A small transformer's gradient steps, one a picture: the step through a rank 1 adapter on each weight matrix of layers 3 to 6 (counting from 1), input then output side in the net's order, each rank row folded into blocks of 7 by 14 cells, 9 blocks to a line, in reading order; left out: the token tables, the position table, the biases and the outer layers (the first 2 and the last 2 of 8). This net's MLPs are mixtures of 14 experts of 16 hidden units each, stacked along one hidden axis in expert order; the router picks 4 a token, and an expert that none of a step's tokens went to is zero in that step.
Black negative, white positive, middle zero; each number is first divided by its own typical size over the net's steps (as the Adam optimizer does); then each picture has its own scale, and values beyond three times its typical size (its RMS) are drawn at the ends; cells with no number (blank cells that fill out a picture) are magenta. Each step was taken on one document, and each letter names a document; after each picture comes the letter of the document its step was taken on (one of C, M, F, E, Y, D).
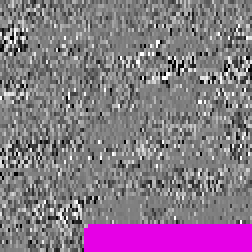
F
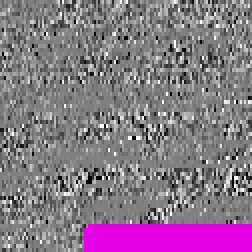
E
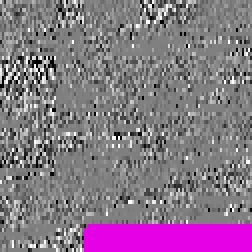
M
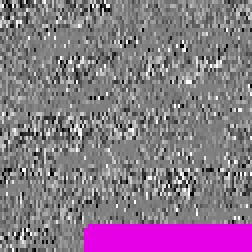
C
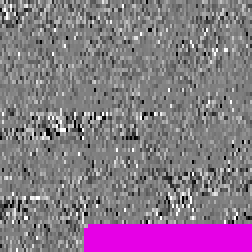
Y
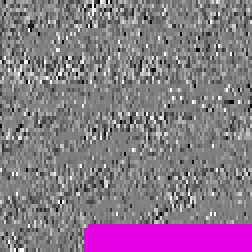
C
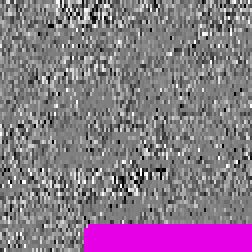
E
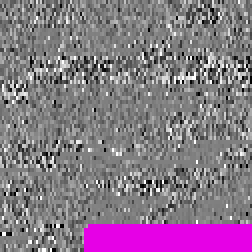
F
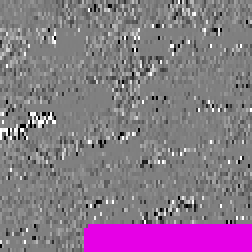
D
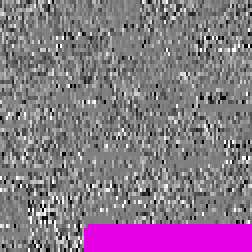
M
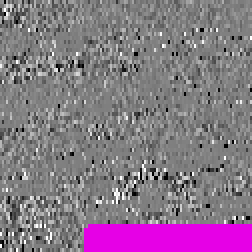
Y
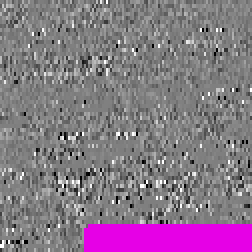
Y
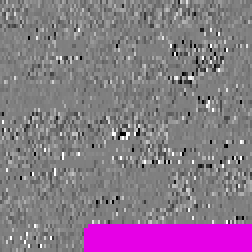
D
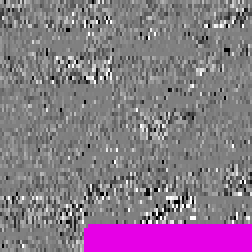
Y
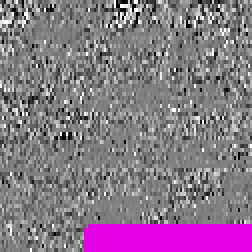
F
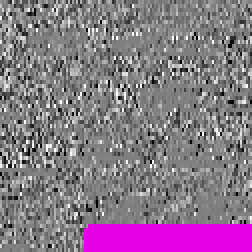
F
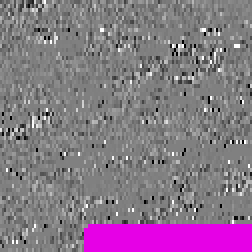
D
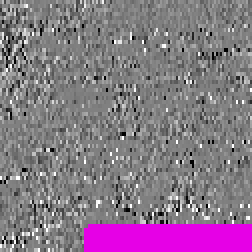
Y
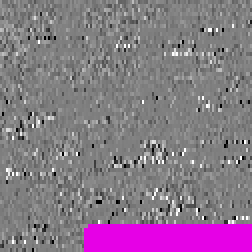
D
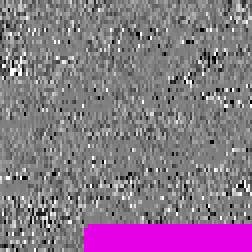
Y
